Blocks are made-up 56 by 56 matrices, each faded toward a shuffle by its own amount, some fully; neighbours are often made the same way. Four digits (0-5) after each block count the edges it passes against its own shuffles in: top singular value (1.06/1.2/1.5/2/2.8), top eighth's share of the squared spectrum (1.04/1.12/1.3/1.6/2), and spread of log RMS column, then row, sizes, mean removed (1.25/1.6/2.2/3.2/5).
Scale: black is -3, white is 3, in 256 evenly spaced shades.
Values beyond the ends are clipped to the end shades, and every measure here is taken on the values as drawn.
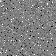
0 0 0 0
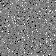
0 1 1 0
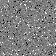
0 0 0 1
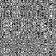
4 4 2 2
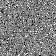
0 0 0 0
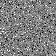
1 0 0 0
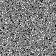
0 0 0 0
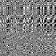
4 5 3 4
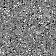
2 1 0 0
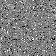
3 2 0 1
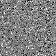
2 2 0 0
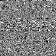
2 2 0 3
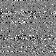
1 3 0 3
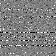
2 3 0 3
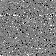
1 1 0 1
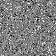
1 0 0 0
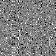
3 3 2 1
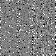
2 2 3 0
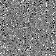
1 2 2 0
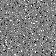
0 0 0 0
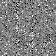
1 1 2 0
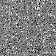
1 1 2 0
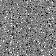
1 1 1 0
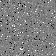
0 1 0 0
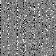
2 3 3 0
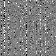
2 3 3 0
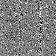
2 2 2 0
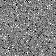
0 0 0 0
